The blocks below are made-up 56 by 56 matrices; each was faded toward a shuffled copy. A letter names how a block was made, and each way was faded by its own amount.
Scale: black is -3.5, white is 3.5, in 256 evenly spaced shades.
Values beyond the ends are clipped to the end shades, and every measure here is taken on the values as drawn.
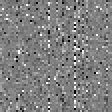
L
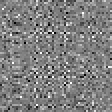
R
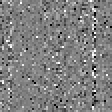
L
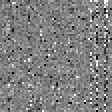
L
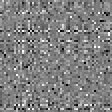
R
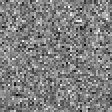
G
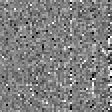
L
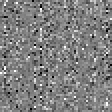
L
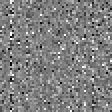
L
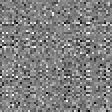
R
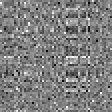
R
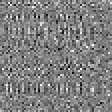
R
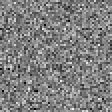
G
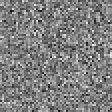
G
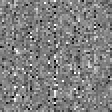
L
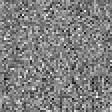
G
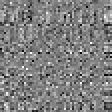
R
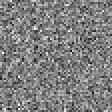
G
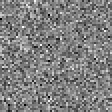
G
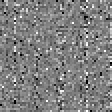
L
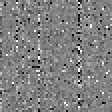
L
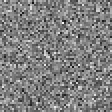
G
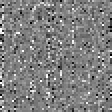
L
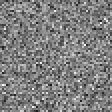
G
